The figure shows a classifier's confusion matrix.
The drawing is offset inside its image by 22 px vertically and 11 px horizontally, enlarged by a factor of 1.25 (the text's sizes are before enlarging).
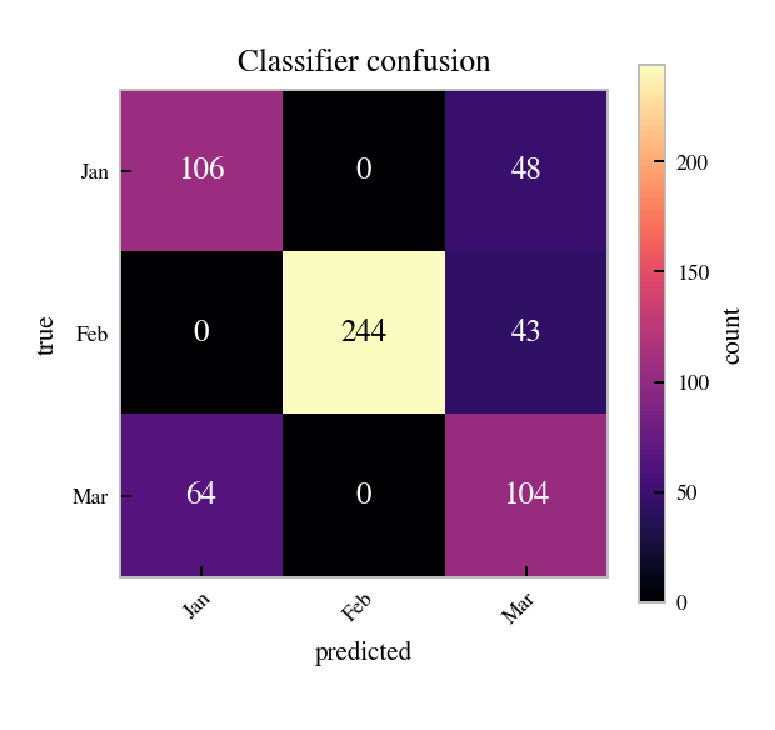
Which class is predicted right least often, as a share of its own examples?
Mar
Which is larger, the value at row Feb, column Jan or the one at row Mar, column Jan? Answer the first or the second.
the second
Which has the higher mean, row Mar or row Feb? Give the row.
Feb
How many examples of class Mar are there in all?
168
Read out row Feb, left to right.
0 244 43
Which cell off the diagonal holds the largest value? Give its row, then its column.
Mar, Jan
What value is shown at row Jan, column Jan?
106
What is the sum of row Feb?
287
